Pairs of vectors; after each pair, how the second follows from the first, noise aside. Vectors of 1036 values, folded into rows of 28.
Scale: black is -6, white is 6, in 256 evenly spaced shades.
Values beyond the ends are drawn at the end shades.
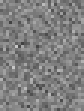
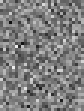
scaled up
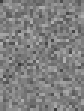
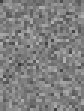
copied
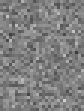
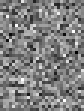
scaled up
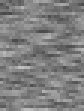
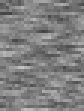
copied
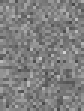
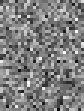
scaled up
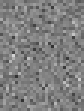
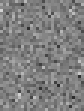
wrapped around
